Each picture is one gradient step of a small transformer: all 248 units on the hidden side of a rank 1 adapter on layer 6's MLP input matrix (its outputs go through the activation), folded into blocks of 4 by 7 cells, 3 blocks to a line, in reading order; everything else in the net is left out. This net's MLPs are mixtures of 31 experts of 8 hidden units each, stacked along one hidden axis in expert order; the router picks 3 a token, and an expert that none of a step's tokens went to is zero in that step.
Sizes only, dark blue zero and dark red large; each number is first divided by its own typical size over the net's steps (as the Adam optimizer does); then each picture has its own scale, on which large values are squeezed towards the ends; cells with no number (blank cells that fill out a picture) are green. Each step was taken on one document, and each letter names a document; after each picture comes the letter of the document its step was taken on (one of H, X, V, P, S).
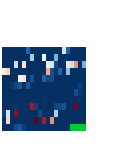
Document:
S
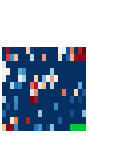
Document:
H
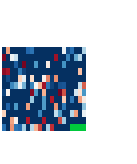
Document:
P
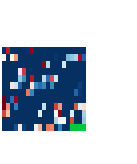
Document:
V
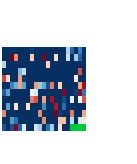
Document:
P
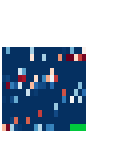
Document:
H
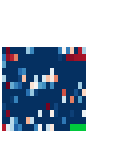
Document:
H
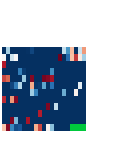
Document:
H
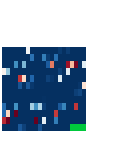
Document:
S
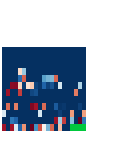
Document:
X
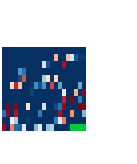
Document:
V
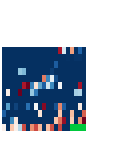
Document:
X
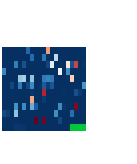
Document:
S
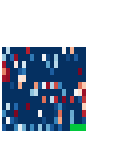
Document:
P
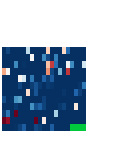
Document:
S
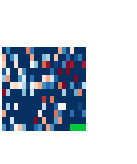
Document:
P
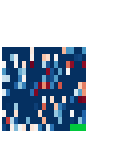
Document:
P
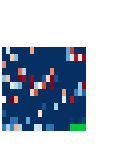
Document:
H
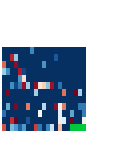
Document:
V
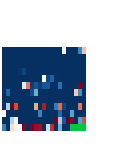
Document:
X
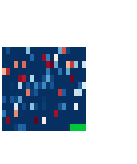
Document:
S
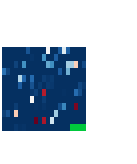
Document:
S
